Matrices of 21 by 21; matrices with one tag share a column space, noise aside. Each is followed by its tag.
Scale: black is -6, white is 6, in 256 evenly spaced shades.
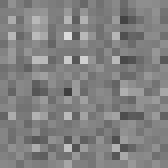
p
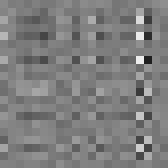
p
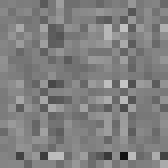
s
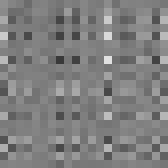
p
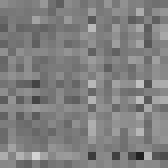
s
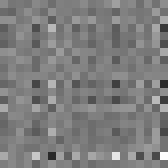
s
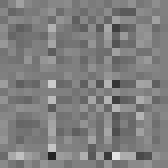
s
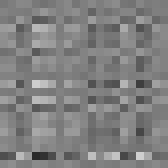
s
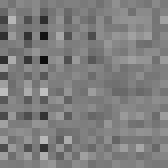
p
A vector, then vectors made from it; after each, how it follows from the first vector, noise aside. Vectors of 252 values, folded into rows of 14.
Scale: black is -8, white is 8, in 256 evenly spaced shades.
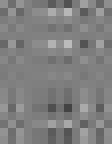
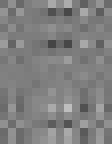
negated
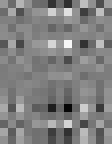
scaled up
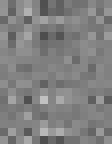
reversed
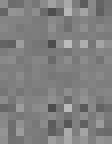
sign-scrambled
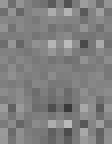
copied
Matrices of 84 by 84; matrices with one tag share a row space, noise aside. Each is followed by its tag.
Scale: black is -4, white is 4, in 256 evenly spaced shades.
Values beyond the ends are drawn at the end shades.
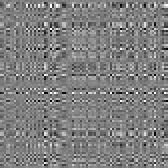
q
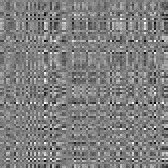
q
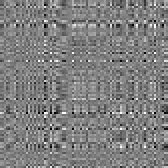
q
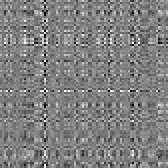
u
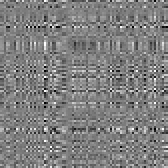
q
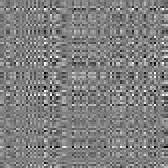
q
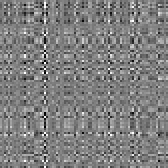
u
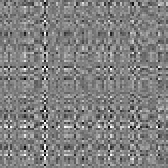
u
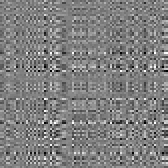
q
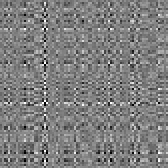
u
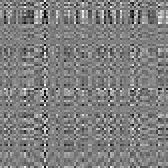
u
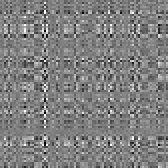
u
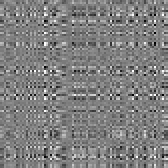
q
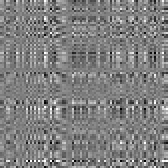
q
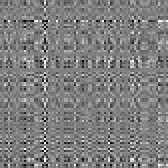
u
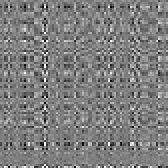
u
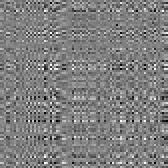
q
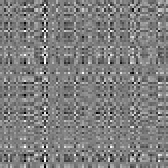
u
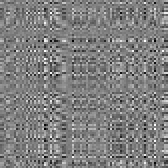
q
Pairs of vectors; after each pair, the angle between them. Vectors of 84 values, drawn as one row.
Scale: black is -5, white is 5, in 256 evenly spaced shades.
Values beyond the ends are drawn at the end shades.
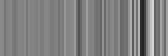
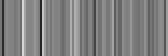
orthogonal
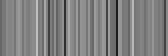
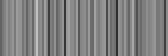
nearly parallel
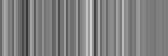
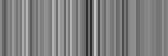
nearly opposite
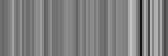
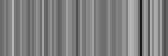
nearly parallel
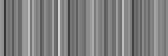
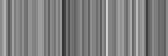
orthogonal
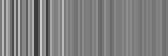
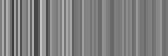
nearly parallel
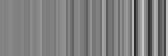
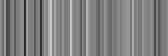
orthogonal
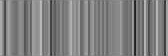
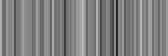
orthogonal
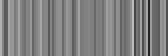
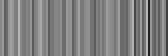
nearly parallel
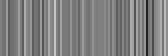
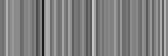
partly aligned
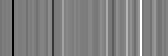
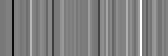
nearly parallel
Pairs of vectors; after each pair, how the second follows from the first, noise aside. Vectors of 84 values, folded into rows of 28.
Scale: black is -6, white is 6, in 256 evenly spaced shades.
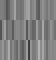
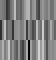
scaled up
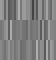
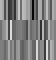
scaled up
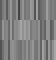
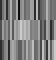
scaled up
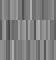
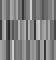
scaled up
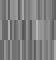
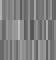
reversed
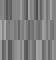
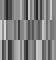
scaled up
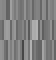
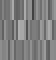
reversed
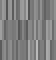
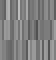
reversed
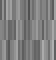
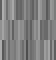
reversed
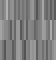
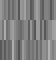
reversed
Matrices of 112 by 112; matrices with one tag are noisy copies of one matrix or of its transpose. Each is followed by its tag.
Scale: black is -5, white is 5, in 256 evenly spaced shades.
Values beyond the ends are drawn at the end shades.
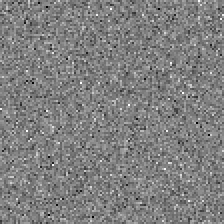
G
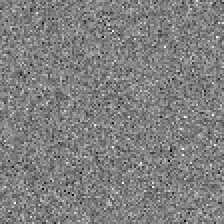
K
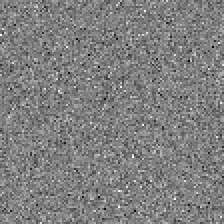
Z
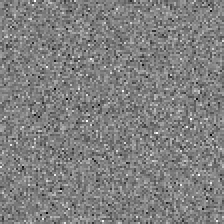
Z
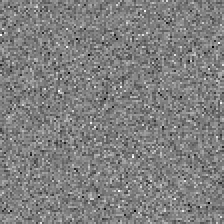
Z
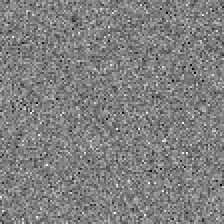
K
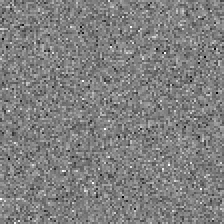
G
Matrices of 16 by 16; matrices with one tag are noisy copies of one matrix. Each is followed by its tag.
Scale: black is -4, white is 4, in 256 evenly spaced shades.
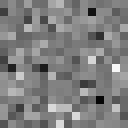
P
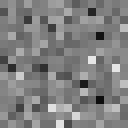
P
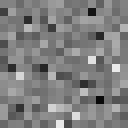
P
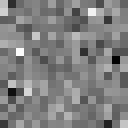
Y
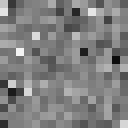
Y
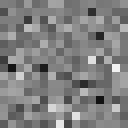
P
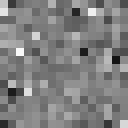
Y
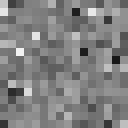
Y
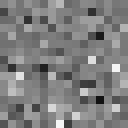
P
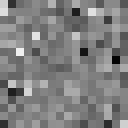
Y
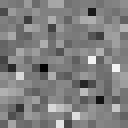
P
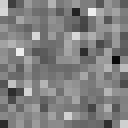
Y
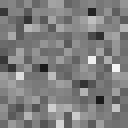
P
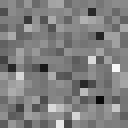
P
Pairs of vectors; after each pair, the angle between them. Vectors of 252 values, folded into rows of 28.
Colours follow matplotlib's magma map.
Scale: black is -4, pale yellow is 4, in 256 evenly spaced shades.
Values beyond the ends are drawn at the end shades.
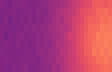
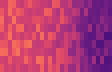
nearly opposite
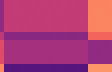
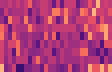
partly aligned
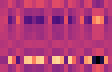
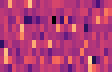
partly aligned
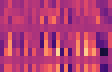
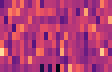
partly opposed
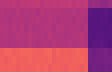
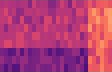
nearly opposite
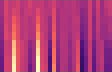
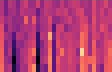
nearly opposite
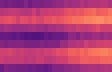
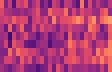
partly aligned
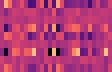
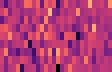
partly opposed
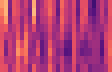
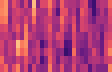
nearly parallel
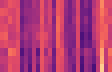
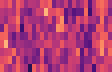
partly aligned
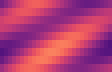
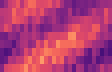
nearly parallel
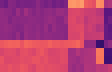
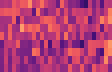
partly opposed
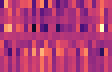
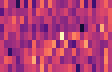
partly aligned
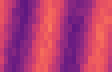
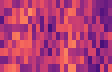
partly opposed
